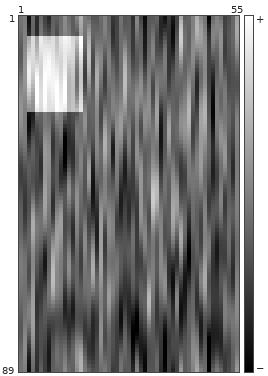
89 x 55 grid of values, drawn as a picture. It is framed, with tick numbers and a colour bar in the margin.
In the top left lies a patch that is higher than the rest. Neither half mirrors the other. Streaks run downward. The ninth with the highest average is the top left.
